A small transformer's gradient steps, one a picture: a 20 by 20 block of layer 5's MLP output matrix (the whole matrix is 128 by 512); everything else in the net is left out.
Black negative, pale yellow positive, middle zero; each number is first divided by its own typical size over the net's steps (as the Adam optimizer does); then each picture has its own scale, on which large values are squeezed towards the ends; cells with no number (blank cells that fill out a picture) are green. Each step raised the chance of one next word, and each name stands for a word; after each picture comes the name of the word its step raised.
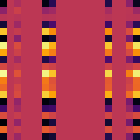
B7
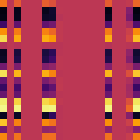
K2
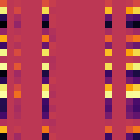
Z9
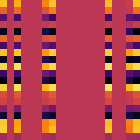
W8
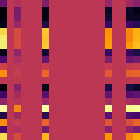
K2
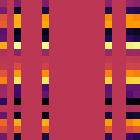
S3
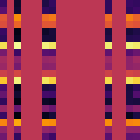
S3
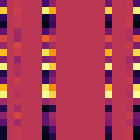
Z9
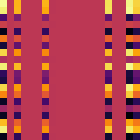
W8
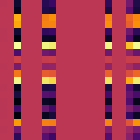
S3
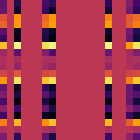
S3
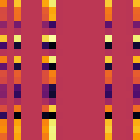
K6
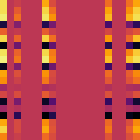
K6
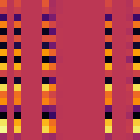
W8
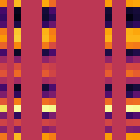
K2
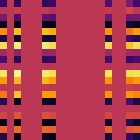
B7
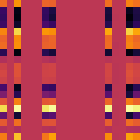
K2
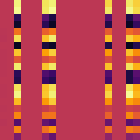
Z9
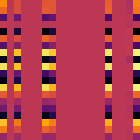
W8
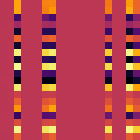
W8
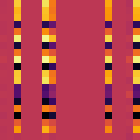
K6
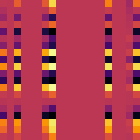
W8
